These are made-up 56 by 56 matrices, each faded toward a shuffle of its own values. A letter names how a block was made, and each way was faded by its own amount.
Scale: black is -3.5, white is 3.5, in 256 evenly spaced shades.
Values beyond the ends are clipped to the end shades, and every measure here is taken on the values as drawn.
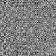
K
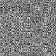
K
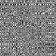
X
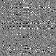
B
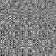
X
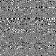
B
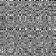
X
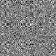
K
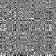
X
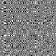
X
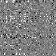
B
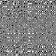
B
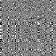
X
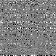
B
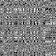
X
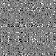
B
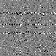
B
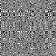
X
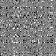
B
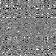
B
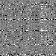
B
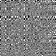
X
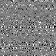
B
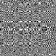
X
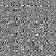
B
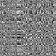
X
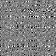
B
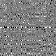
B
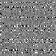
B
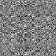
K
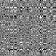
X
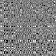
X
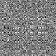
K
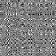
X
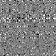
B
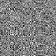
K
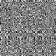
K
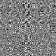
K
